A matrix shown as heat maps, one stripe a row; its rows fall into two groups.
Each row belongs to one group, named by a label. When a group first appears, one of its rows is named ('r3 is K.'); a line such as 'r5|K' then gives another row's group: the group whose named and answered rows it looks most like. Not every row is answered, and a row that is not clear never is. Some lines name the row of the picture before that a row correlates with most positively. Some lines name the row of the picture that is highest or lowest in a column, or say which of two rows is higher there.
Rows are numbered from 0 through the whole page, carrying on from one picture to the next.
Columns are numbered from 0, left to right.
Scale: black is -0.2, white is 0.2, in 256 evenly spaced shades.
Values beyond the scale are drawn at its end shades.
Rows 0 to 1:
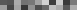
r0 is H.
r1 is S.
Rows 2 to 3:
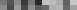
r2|S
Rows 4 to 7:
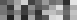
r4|H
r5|S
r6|S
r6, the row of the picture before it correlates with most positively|2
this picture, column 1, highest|4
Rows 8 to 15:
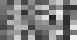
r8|S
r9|H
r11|H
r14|S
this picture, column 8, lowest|15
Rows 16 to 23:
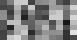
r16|H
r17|S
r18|S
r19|S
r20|H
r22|H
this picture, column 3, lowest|19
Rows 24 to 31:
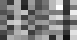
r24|S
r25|S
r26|H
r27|S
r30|H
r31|H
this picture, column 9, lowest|31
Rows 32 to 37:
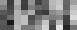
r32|S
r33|S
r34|S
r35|H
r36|H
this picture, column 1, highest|35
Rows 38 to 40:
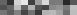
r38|H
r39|S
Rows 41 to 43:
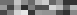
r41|H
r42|S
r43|H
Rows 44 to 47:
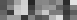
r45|H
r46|H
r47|S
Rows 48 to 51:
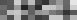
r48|S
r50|H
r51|S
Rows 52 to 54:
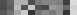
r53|S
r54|H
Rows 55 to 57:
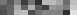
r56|S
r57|H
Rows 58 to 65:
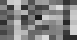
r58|H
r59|S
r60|H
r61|S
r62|H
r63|S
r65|H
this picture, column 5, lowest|61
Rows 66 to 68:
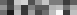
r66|H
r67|S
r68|S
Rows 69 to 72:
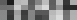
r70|H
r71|S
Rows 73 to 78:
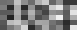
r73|H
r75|S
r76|S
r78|H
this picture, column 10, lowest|73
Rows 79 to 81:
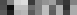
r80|H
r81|H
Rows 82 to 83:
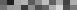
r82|H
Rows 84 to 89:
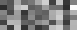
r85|H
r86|S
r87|S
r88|H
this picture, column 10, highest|85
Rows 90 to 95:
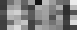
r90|S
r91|H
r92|H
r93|H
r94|H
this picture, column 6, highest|90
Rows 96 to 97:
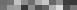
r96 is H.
